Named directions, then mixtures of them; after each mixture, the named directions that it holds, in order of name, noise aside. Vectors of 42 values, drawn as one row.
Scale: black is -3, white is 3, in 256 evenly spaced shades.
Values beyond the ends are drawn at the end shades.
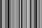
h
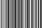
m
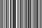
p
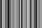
h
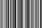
m, p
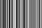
m, p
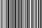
m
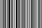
p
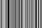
h, m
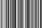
m, p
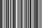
h, p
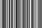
h, p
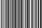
m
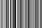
m, p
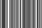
h, m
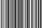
m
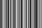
h, p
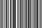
p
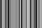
h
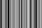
h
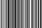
m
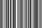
h, p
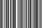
h, p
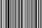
h, m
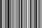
h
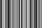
h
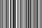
p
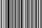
h, m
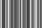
h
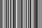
h, p
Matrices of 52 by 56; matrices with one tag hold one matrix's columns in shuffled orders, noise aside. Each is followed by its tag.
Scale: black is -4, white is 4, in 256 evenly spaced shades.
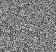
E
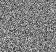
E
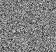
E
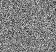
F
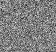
F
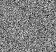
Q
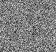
E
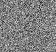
F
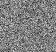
F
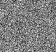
Q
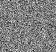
Q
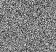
F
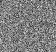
Q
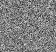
F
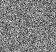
Q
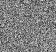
Q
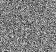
Q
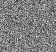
Q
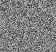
F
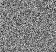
F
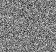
F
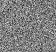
F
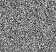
F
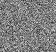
E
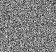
Q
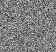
F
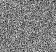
Q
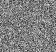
Q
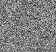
F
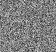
Q
